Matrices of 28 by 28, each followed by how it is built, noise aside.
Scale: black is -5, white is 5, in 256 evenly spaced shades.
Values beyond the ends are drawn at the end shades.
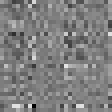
low rank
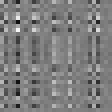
low rank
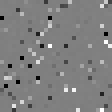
sparse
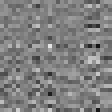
low rank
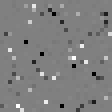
sparse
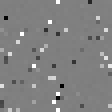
sparse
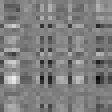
low rank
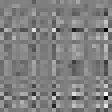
low rank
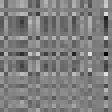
low rank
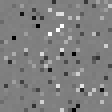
sparse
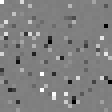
sparse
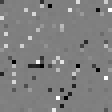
sparse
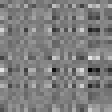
low rank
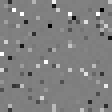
sparse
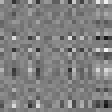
low rank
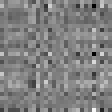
low rank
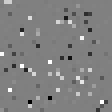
sparse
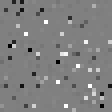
sparse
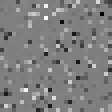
sparse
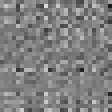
low rank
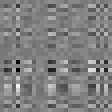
low rank
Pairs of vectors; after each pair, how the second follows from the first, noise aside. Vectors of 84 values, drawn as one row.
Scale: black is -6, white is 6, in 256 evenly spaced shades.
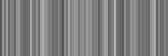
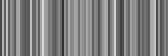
scaled up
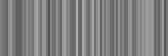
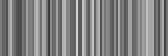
scaled up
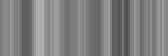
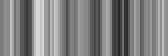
scaled up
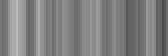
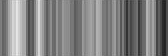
scaled up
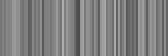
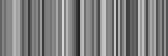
scaled up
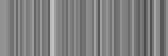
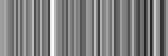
scaled up
